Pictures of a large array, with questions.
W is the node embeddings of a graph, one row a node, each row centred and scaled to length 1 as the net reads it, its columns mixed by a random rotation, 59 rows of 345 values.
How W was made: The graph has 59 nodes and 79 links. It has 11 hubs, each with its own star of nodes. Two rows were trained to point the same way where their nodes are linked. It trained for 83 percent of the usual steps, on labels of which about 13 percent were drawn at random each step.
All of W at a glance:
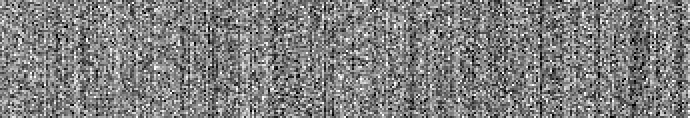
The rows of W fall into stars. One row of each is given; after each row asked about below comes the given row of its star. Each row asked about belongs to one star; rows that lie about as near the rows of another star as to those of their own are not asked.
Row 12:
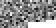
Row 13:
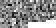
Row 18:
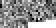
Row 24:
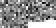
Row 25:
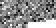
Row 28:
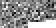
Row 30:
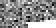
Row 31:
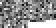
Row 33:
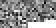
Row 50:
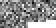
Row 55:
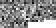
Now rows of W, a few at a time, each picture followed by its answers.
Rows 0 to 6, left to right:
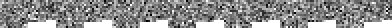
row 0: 28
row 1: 24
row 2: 55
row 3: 30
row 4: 33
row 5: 13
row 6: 33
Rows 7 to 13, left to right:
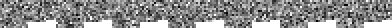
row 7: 30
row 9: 24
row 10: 55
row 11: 24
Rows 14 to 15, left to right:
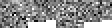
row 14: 50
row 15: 33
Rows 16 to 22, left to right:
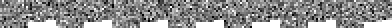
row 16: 50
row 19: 12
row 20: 12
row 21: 13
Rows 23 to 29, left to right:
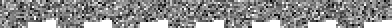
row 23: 18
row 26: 55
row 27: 31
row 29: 24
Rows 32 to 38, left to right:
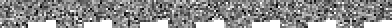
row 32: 24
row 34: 13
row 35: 30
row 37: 50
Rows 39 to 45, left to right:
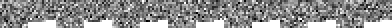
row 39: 28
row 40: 28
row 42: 50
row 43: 18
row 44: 33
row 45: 30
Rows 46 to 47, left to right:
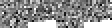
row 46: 13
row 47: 33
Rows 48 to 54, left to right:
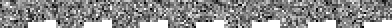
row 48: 18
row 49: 25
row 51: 50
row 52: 55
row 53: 18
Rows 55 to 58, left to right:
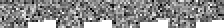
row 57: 25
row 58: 31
